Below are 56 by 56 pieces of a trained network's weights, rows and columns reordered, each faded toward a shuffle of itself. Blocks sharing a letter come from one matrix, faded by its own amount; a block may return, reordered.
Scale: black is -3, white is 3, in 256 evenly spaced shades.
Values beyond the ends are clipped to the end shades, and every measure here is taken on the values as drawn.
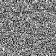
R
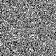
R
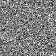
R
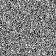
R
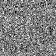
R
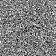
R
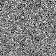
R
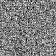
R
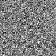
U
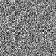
U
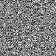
U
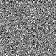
R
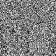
R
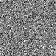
R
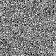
R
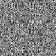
U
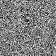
R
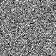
R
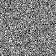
R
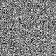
R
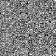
U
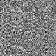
U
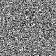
R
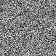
R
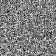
R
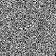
U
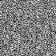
U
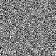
U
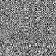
U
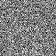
R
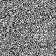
R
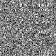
R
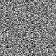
U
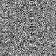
U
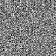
U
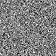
R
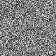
U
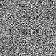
U
